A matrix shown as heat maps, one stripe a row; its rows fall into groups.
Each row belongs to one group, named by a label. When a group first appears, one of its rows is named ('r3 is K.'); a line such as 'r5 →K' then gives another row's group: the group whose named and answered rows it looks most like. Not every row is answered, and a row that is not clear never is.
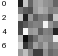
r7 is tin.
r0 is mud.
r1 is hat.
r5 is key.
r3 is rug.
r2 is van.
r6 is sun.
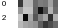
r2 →van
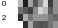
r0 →van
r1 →hat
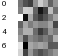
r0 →hat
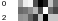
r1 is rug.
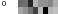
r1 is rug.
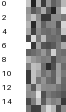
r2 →tin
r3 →van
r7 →rug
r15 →hat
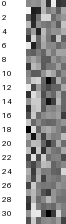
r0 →rug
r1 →sun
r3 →van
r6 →sun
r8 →tin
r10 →hat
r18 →mud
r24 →van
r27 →tin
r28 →mud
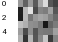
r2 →mud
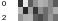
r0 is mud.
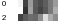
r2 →rug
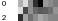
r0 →tin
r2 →mud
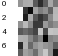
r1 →sun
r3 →tin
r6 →mud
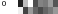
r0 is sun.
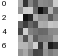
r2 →sun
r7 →tin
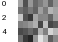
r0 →van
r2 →sun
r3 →rug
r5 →hat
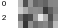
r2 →hat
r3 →van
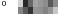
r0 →sun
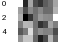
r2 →key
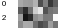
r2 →key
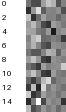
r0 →hat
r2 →sun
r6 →tin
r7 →hat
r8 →tin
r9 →key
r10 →tin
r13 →sun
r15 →sun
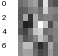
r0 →rug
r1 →rug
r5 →hat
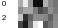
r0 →tin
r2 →sun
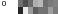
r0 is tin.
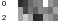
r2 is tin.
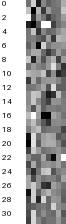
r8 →van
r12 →rug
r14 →tin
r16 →tin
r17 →tin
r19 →mud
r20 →mud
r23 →mud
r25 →van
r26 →tin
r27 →mud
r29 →rug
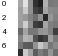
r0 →tin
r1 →tin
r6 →hat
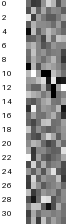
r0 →hat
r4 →mud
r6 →tin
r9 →mud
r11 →rug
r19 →hat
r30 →mud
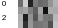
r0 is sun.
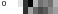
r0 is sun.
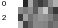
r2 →mud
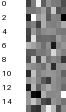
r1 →rug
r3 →key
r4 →mud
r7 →rug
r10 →mud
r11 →tin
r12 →mud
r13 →key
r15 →hat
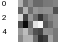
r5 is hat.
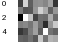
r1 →hat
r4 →rug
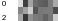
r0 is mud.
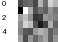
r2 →tin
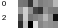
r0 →key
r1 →tin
